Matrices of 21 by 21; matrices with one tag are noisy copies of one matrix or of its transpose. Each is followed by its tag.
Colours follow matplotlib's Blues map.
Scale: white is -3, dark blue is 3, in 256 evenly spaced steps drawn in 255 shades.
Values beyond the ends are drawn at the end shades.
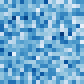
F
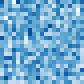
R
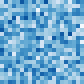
F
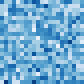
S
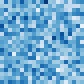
F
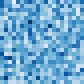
R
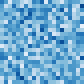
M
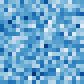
F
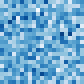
F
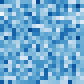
R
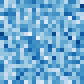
S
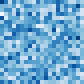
R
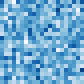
R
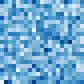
S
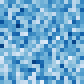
F
